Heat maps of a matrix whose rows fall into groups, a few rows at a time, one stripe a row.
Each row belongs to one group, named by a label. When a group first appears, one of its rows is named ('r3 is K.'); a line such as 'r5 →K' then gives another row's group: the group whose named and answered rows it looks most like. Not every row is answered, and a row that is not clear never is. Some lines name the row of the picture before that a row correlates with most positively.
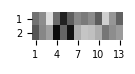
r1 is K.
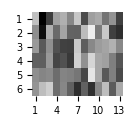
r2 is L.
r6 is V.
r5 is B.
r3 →K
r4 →K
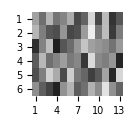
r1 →L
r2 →L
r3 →K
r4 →B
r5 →V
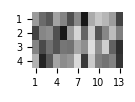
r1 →B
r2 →K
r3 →L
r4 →B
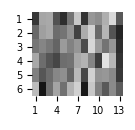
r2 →L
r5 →B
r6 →B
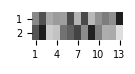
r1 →B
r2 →V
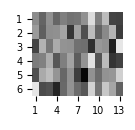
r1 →L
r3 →V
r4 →L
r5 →V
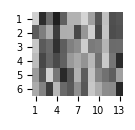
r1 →L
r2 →L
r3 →L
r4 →L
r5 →K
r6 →B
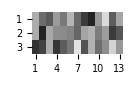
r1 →V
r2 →L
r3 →K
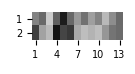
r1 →K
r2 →K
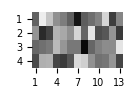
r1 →V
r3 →V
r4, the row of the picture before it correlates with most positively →2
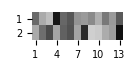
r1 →K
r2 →B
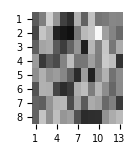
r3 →K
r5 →V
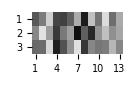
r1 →K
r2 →V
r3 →K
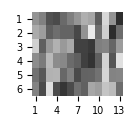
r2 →L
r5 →V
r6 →K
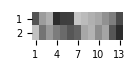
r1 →K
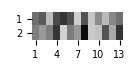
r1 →K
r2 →B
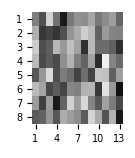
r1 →K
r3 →B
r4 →L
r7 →L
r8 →B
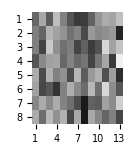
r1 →V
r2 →B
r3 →V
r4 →V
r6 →L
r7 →V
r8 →B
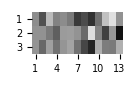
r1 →V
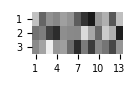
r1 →V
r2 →L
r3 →V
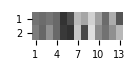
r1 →K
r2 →K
